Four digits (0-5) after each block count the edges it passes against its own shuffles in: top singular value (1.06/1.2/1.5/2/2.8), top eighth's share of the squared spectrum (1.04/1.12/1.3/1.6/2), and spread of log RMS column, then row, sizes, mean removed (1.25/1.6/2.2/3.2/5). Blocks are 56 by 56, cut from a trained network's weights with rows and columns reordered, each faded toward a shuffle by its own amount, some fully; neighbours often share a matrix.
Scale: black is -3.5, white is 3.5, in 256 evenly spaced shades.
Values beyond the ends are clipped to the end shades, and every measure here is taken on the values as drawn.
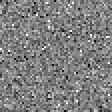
0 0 0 0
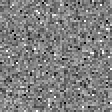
1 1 0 0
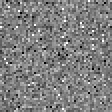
0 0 0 0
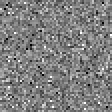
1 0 0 0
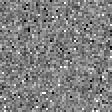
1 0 0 0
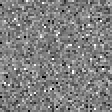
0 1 0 0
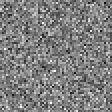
1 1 0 0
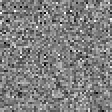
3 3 1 1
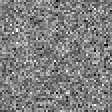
2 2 1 1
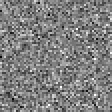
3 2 0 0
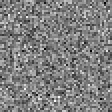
0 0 0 0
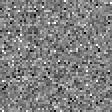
2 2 0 1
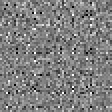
4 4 2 2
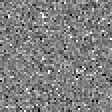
1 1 0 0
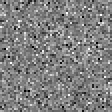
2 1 0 0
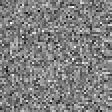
2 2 0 1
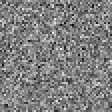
2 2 0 0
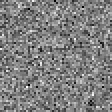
0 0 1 0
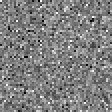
2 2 0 1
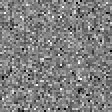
2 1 0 0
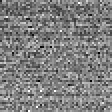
3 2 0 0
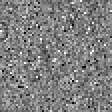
0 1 0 0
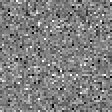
2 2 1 1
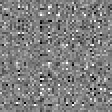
4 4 2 3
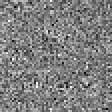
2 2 0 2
